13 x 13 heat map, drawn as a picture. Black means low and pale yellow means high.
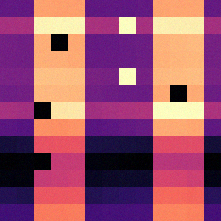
Stripes: upright, repeating 2 times. Average level on the scale: 50%. Odd rows or columns: none. Lone odd cells: 6, 2 higher and 4 lower than their neighbours.
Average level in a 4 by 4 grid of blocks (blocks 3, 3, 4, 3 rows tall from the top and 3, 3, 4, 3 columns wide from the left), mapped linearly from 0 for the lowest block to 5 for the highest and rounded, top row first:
3435
3534
0313
0203
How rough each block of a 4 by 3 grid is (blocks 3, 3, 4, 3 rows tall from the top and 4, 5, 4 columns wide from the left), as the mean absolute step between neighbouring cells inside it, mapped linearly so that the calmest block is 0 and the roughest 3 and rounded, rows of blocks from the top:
3 3 1 | 0 2 3 | 3 1 1 | 1 0 1
